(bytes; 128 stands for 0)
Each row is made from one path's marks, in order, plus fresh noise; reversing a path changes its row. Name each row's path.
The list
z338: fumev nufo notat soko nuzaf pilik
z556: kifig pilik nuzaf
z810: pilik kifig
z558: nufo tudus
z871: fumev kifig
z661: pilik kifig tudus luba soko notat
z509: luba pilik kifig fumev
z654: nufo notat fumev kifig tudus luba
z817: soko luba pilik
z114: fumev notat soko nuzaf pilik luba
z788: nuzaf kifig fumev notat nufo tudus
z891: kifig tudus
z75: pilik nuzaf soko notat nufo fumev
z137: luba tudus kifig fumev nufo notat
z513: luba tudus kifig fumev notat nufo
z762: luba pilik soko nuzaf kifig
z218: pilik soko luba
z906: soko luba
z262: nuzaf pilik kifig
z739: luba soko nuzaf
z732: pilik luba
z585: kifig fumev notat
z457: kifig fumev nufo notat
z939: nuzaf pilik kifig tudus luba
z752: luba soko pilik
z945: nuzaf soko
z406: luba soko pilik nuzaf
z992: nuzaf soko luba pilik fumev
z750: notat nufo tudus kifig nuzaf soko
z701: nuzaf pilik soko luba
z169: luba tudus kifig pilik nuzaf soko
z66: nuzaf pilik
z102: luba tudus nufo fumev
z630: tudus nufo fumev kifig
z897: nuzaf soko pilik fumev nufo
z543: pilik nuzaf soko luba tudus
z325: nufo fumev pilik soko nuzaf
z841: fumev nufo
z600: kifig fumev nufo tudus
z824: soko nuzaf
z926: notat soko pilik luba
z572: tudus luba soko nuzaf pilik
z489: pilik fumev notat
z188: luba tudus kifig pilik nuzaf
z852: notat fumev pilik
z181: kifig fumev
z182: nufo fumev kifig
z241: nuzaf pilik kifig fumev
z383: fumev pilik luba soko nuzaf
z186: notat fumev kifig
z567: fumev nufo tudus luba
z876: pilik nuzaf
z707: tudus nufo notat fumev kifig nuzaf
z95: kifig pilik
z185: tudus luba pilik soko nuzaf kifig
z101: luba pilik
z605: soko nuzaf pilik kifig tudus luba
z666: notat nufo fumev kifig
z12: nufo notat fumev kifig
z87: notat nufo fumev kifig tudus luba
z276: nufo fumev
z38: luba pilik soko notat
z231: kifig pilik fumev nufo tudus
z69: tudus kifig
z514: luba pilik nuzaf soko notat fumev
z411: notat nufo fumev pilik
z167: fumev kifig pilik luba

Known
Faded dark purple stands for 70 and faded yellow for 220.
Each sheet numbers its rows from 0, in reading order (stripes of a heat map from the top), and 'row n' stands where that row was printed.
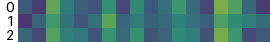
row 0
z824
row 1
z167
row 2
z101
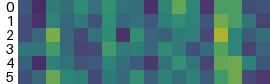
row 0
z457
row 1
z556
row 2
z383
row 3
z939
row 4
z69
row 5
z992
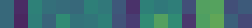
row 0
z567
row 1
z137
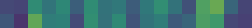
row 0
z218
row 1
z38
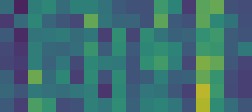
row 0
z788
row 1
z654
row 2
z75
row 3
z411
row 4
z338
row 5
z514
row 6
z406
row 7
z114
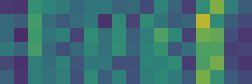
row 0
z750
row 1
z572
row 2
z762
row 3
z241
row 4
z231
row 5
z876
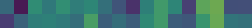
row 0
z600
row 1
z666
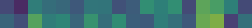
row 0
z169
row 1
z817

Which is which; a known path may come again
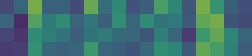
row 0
z852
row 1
z543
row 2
z750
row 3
z95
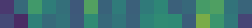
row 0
z871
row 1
z556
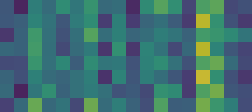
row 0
z457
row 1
z752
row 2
z167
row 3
z572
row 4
z218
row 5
z406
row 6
z788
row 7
z186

